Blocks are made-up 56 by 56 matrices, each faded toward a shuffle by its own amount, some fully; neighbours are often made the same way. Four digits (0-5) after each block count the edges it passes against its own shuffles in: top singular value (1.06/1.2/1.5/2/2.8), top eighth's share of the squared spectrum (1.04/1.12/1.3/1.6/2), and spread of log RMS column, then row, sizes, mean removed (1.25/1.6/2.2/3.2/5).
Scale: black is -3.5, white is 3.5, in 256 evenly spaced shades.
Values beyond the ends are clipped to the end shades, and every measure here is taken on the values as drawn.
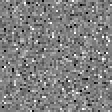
1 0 0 0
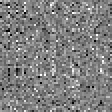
3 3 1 1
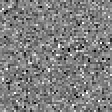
1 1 0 0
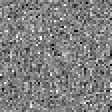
3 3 1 0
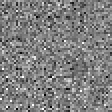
4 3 2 2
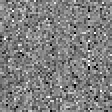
1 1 1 0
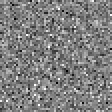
0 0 0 0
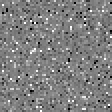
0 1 0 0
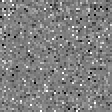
1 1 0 0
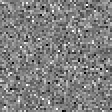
0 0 0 0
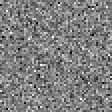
0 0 0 0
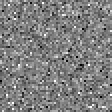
0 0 0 0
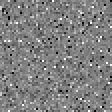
0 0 0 0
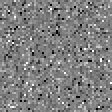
0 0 1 0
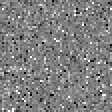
0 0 0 0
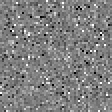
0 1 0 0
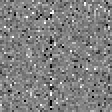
2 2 1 0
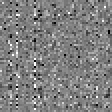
2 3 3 2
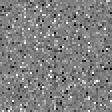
1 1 0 0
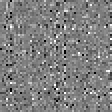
4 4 2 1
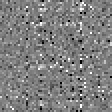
3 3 2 0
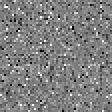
2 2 0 0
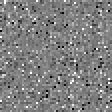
2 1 0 0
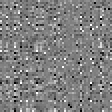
4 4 3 2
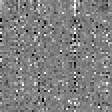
4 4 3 1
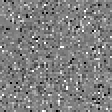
2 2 0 0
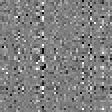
4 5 3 2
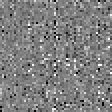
4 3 2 2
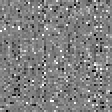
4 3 2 1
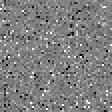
2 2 0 0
